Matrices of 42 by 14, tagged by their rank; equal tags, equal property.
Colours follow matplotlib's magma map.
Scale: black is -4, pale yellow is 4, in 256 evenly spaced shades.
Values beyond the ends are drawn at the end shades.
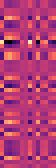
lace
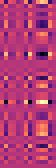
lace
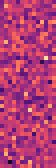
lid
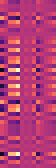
lace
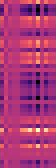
lace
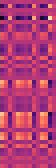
lace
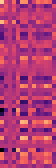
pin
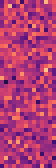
lid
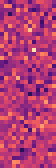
lid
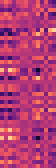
pin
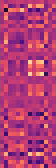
pin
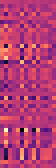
pin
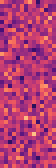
lid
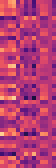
pin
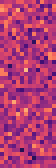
lid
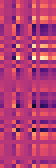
lace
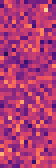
lid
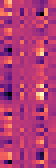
pin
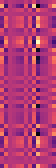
lace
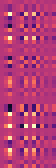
lace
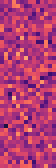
lid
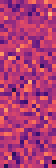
lid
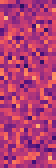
lid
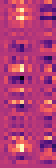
pin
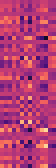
pin
